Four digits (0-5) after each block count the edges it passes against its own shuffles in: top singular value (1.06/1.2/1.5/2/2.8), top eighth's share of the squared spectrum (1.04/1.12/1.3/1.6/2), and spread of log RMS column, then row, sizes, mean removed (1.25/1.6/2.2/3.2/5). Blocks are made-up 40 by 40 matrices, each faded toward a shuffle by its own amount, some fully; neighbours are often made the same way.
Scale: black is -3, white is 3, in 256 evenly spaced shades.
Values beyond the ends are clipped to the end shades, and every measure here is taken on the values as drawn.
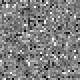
0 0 0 0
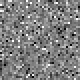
1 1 0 0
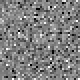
1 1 1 0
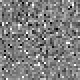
3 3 1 1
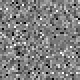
2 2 0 1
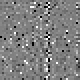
3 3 2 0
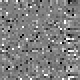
3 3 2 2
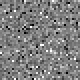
2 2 0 1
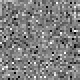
2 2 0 1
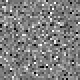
2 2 0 0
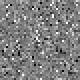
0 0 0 0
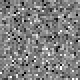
1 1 0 0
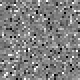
0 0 0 0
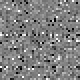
2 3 0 2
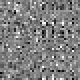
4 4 2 2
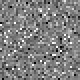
1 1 0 0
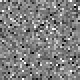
0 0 0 0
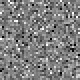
0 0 0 0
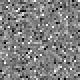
0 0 1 0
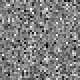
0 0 2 0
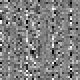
2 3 4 0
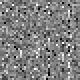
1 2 2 0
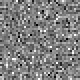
2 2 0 0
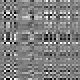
5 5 4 4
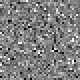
2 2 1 0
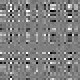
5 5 4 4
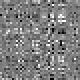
4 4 3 2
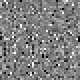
3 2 0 0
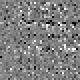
1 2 2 2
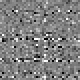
4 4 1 3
